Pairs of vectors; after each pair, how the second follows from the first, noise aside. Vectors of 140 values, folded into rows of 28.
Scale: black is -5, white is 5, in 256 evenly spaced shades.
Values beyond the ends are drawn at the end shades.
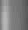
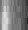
scaled up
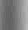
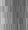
reversed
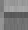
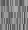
shuffled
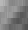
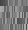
sign-scrambled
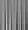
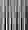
scaled up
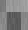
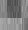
reversed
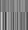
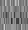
shuffled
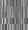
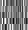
scaled up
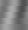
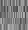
shuffled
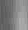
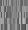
sign-scrambled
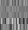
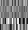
scaled up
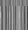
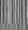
reversed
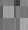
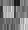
scaled up
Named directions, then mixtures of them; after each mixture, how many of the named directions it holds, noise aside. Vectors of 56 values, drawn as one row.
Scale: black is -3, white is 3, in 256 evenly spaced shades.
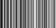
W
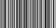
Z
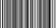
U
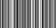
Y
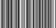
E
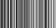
three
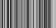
three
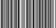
one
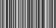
one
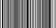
three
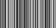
two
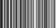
one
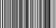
two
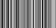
three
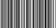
two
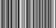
one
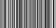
one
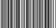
two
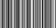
two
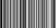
three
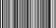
two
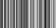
three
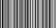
two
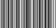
two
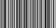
one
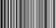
two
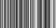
three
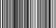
two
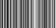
two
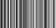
two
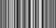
two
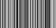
three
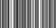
one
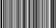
one
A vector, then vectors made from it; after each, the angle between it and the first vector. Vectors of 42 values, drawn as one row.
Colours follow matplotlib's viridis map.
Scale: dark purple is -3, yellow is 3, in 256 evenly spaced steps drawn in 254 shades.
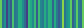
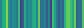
orthogonal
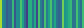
nearly parallel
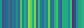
partly aligned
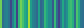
partly aligned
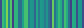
nearly opposite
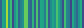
nearly opposite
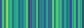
nearly opposite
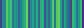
nearly opposite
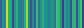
nearly opposite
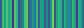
nearly opposite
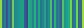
nearly parallel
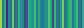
nearly parallel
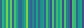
nearly opposite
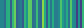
orthogonal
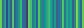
nearly parallel
